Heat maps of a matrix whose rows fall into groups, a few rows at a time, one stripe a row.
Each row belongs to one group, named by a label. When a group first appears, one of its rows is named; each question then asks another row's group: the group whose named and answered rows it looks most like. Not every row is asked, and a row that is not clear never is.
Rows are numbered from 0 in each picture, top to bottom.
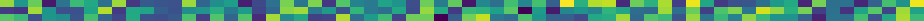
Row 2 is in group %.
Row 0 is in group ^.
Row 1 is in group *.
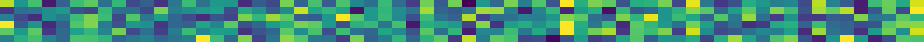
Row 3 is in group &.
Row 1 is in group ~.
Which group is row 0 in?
^
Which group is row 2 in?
%
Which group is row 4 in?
^
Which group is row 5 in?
*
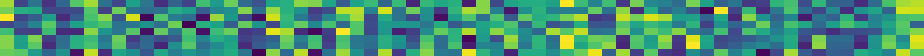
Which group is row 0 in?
&
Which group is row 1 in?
%
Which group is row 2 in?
%
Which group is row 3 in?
*
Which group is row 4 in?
%
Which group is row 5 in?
^
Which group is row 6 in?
^
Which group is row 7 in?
%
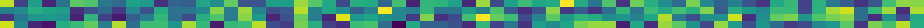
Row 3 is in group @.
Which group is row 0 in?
&
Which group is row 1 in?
~
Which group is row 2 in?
~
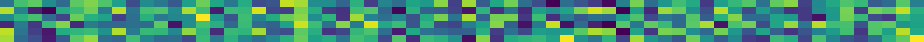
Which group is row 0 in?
*
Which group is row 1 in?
@
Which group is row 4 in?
@
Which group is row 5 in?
&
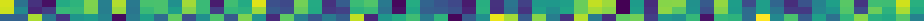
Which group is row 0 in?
@
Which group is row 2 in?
*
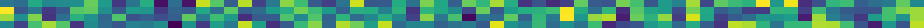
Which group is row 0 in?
*
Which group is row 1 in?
&
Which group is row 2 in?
^
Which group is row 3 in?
~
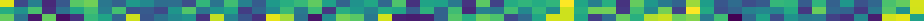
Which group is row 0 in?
&
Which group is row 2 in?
%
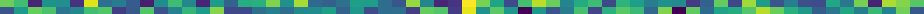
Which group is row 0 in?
%
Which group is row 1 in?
*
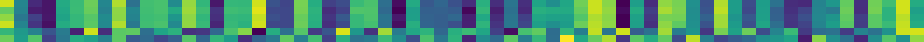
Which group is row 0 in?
@
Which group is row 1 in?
@
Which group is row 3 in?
@
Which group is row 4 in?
%
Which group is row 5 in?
^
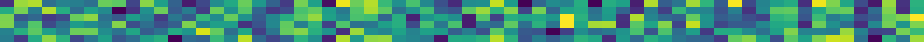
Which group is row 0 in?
~
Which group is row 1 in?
~
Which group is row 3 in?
^
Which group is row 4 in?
*
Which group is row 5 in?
~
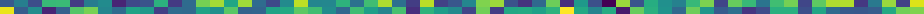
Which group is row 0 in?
~
